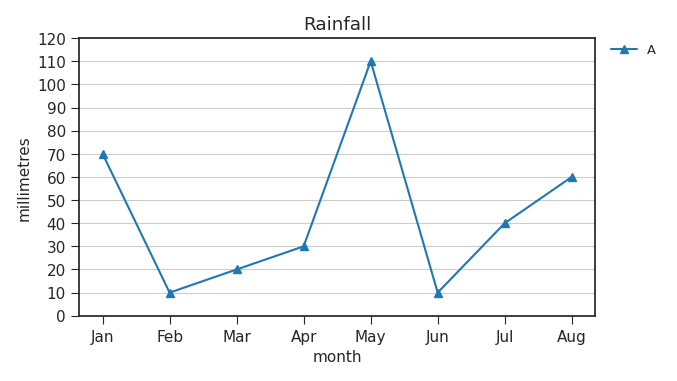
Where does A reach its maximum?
May
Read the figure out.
Title: Rainfall
x-axis: month, ticks Jan Feb Mar Apr May Jun Jul Aug
y-axis: millimetres, ticks 0 10 20 30 40 50 60 70 80 90 100 110 120
Legend: A
Values:
A: 70 10 20 30 110 10 40 60
